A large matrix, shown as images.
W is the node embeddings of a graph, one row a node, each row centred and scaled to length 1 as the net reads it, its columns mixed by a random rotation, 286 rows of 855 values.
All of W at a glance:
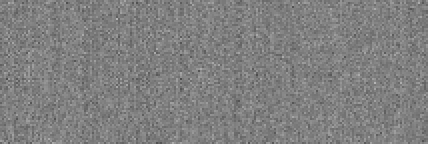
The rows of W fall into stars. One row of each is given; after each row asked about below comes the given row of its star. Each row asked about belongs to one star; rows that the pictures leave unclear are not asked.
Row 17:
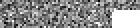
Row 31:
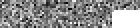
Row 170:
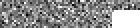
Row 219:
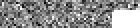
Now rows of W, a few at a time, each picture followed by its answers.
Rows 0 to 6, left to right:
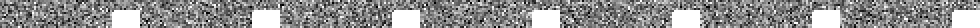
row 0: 17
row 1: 219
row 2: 31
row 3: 17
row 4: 17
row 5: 17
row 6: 17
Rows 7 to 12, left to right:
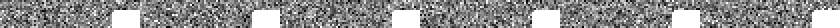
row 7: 17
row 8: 170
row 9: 31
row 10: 219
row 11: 170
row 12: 17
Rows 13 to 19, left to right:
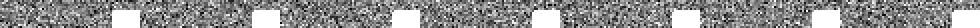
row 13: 219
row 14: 219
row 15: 31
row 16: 170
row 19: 17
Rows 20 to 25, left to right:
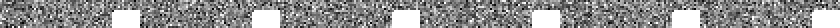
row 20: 17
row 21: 170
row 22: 17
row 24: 17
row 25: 219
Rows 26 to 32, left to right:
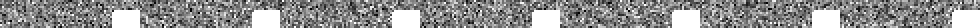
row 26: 31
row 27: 170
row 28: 31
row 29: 17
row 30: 170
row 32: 31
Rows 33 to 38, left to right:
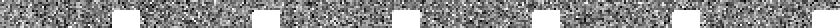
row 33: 31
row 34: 17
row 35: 219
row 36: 17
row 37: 17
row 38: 219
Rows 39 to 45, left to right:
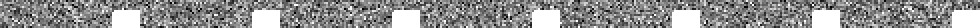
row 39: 170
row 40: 219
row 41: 170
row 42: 31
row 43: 17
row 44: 219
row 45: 170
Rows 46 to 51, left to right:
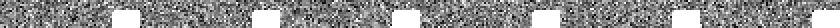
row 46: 31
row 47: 17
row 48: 170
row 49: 17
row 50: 219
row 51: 31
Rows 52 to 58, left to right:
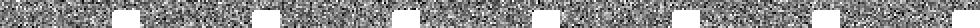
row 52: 219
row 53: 31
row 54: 17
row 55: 31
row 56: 170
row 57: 31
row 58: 170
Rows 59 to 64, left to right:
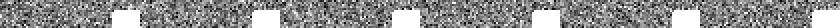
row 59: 17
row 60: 219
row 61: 31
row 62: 17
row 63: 170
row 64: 219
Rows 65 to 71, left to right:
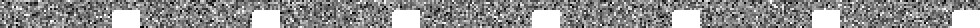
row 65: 219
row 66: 170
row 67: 31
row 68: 170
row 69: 170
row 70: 219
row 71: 170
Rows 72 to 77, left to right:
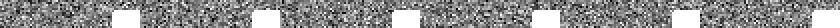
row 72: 170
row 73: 17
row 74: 17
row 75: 170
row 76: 31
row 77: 219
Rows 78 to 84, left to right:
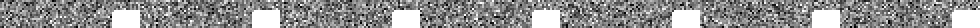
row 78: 219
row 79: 31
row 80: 31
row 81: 219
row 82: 170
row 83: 170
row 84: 17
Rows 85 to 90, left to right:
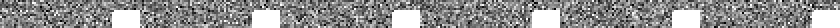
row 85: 17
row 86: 17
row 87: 170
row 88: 17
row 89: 170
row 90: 17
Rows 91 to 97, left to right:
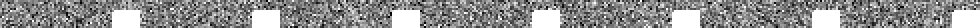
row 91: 219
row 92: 219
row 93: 170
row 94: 17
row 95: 17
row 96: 219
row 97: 17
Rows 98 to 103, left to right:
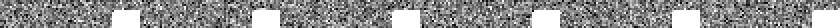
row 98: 170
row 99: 219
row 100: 219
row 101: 170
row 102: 219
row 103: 31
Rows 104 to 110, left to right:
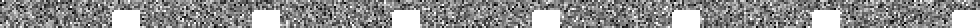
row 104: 31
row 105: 219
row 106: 31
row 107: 31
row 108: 170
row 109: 17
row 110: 17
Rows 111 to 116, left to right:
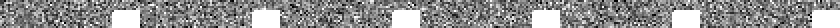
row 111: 17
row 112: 219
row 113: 170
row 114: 219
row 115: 31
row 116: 219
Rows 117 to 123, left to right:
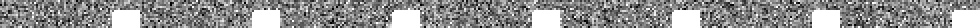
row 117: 31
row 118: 170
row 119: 17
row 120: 31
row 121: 17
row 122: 219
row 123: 17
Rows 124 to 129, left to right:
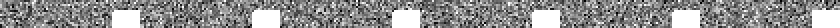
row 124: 17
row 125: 31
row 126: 170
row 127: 17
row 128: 17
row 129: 219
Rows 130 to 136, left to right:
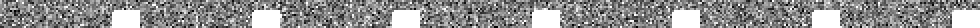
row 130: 170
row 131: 219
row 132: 17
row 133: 219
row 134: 219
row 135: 31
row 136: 219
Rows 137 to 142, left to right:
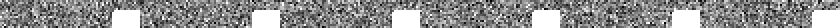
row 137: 17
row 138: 17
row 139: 219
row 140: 170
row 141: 17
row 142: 31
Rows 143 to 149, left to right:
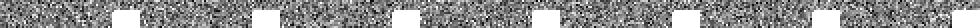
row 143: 170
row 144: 219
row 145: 219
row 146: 219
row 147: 31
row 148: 31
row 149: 219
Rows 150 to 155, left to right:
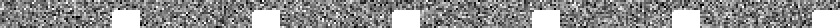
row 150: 219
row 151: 219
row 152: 219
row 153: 17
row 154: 219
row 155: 31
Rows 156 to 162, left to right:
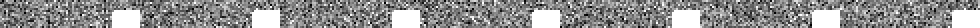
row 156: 17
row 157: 17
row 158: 17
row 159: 17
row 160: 17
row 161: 31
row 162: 219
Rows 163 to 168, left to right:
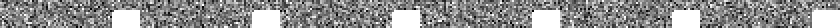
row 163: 219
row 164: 17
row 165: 17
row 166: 17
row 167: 17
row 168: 219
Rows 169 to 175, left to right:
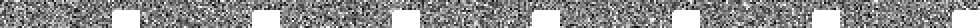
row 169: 219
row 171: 31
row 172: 17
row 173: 219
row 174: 17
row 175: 17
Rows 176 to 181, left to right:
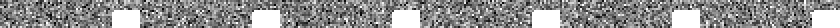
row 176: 31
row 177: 17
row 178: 17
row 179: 31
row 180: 31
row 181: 31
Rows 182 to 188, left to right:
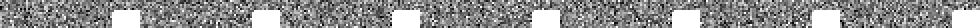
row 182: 17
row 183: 170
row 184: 31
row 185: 170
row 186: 31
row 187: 17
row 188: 170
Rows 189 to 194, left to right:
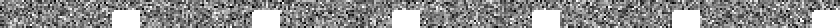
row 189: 170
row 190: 170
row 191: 219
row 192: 219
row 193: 219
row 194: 17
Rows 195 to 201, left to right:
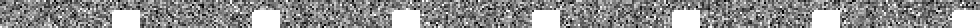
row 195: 31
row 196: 170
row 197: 17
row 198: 31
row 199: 219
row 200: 17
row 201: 219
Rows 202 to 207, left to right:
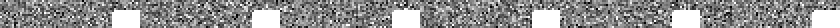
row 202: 17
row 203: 170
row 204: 219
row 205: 219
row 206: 219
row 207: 17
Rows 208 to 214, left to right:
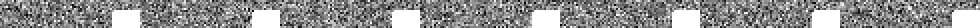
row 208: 170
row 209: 17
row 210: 219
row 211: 17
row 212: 219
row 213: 17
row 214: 170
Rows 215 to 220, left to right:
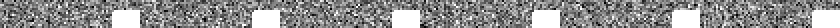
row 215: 170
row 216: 31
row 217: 219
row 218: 17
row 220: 219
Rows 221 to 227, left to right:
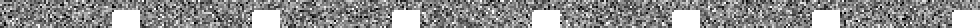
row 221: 170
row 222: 31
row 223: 219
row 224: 170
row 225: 31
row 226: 31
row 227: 31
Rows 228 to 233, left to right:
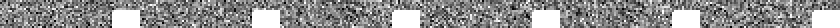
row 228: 219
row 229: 219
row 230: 31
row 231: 170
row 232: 170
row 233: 170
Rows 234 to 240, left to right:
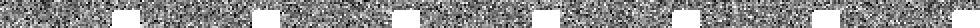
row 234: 31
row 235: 31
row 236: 170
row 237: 31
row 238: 170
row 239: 17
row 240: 219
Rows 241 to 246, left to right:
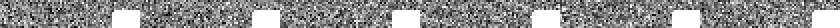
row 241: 170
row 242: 17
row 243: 170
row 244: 170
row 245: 31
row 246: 17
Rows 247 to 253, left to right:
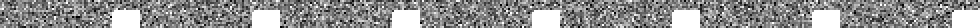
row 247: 219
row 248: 31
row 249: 17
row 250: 31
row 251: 219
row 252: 31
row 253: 170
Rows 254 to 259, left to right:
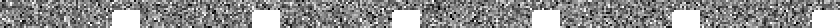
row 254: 17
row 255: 31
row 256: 17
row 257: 170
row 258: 219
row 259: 31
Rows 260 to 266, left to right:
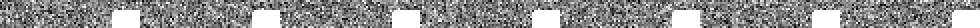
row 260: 17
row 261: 170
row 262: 31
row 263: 31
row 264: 170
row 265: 17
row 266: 31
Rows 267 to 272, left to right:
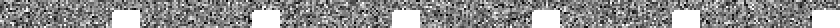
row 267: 17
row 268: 17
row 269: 17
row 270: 170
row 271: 31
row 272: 219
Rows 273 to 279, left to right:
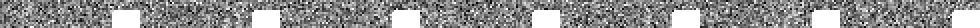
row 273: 31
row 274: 17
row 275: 17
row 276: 31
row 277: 17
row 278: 17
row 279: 219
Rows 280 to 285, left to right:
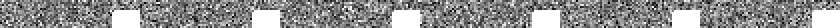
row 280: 31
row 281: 31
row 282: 170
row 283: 17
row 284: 31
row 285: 219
